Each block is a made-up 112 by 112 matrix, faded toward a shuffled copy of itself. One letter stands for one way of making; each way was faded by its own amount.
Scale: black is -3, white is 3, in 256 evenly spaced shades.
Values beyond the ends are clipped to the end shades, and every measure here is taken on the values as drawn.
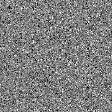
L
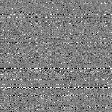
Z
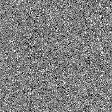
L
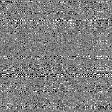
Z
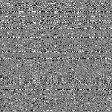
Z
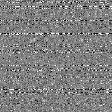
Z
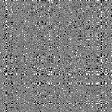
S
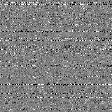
Z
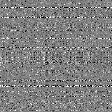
Z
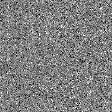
L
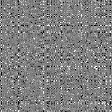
S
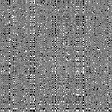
S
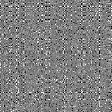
S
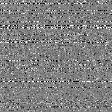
Z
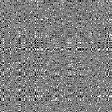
S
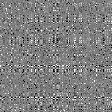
S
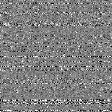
Z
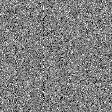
L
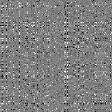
S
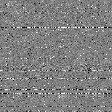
Z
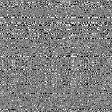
Z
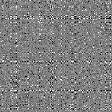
S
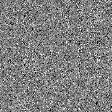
L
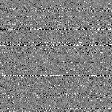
Z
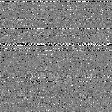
Z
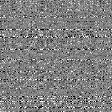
Z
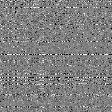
Z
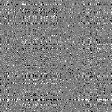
S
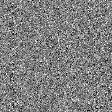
L
